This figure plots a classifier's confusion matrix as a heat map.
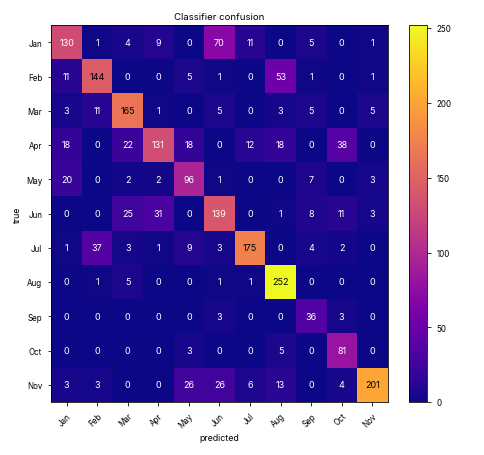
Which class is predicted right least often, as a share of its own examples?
Apr
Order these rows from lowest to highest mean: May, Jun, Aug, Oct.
Oct, May, Jun, Aug
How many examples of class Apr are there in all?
257
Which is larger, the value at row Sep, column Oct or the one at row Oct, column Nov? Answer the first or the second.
the first
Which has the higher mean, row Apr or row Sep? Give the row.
Apr
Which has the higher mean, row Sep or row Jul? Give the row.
Jul
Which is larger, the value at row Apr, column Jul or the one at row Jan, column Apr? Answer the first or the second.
the first
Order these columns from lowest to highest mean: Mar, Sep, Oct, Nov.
Sep, Oct, Nov, Mar
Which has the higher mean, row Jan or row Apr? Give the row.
Apr
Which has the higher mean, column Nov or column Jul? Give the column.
Nov
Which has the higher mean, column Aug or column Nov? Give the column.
Aug
